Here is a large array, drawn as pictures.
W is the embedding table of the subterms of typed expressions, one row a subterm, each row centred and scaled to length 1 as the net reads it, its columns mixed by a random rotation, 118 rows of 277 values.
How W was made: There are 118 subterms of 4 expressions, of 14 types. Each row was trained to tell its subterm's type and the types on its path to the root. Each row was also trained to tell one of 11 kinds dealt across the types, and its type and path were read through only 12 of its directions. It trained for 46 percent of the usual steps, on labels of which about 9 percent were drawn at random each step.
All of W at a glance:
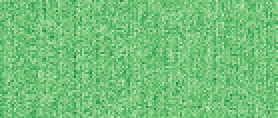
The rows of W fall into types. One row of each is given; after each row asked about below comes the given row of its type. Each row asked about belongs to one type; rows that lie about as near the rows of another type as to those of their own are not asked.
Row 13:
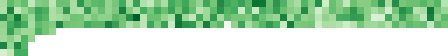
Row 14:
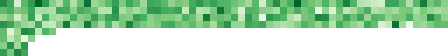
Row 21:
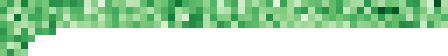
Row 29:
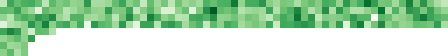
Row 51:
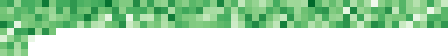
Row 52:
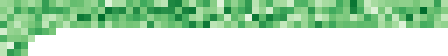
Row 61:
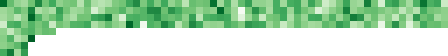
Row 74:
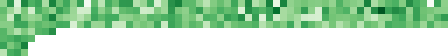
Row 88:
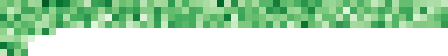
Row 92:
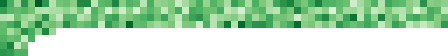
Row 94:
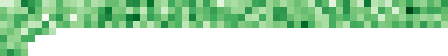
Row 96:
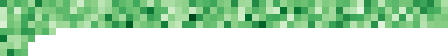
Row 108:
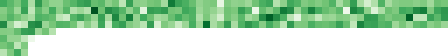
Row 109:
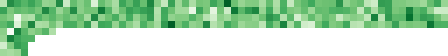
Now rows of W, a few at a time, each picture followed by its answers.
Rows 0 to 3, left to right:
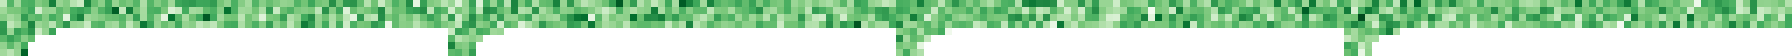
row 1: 13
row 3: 92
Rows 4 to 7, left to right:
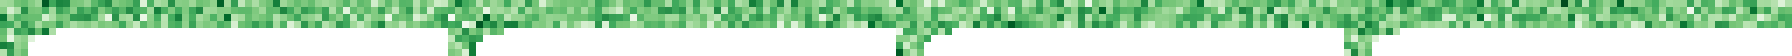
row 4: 88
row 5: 109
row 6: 13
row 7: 88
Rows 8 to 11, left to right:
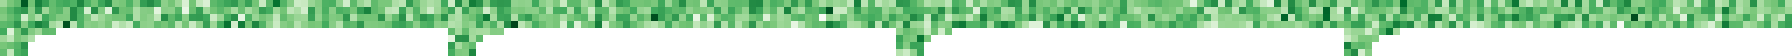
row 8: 92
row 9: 74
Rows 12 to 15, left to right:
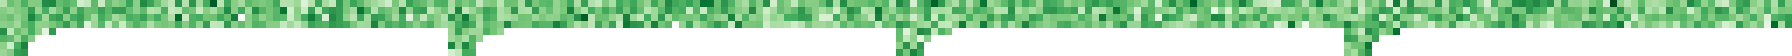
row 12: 52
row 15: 14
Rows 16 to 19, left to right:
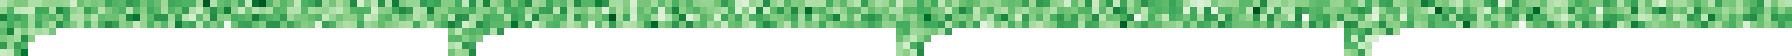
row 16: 94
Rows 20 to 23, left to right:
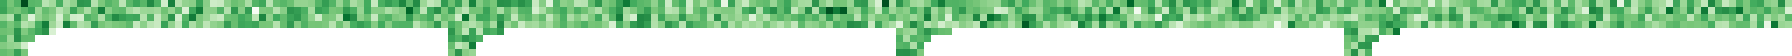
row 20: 92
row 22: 13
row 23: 61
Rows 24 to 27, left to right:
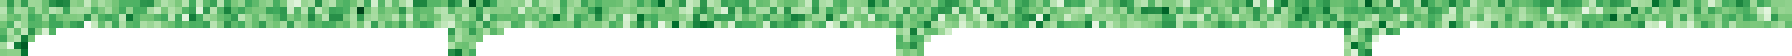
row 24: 52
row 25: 96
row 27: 51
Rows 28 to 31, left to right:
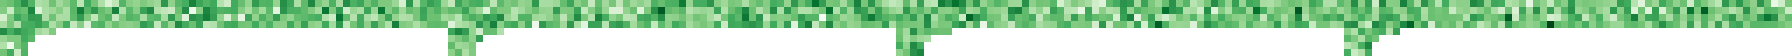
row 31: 109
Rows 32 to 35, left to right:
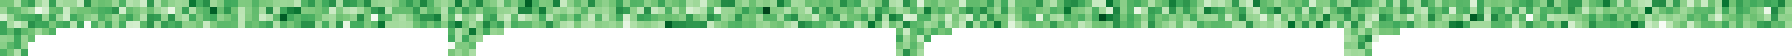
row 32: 29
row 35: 21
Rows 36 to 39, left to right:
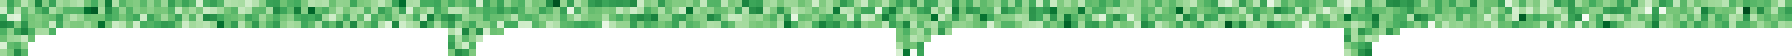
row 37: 108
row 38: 61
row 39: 88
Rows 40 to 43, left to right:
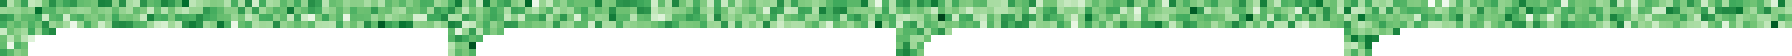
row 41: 109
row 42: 29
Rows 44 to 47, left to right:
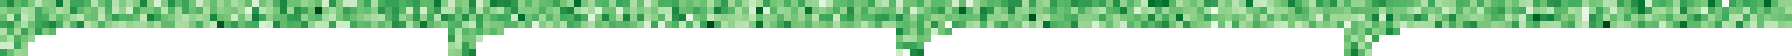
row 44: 21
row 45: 88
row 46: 14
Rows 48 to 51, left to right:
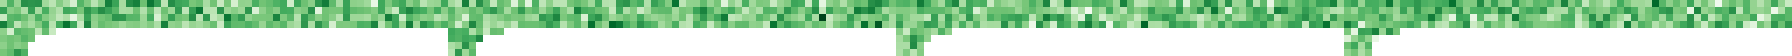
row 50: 21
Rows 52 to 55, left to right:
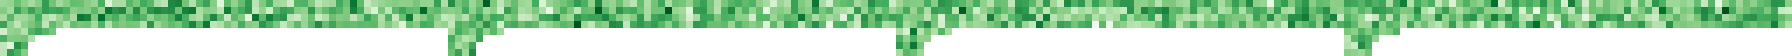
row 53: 61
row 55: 21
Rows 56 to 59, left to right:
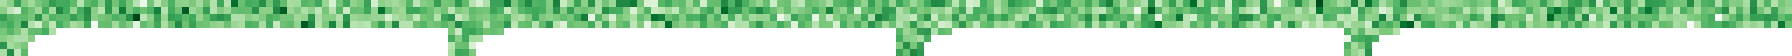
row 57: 88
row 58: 14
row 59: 74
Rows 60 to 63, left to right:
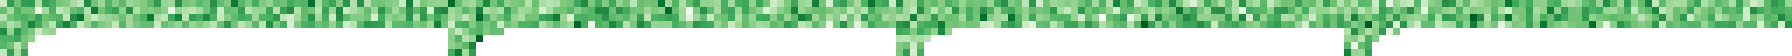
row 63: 94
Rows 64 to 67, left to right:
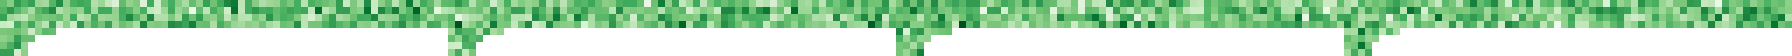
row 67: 88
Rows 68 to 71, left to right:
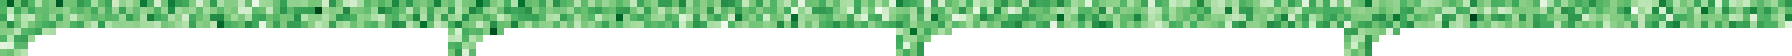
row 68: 21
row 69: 92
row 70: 109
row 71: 94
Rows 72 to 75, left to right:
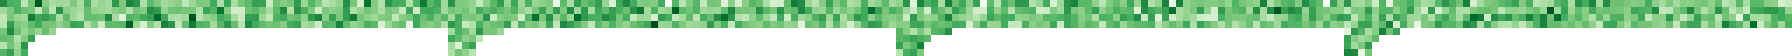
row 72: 61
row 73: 52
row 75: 13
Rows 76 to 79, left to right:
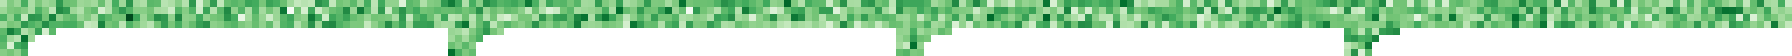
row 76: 94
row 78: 21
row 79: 61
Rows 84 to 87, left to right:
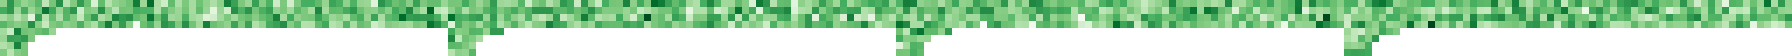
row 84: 109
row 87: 74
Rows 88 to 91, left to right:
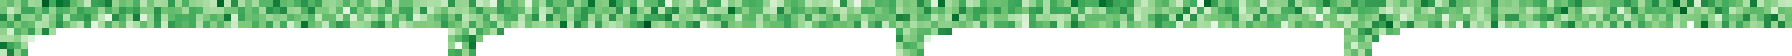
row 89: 52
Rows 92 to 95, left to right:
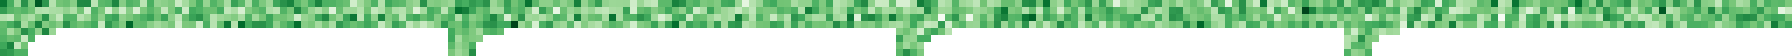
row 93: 92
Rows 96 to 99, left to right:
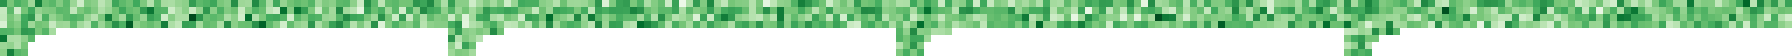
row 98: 96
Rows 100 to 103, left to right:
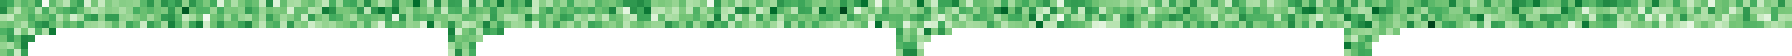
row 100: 61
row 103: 13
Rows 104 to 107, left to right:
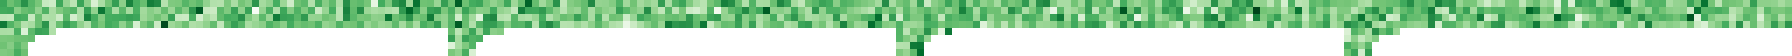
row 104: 109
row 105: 92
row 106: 52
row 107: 13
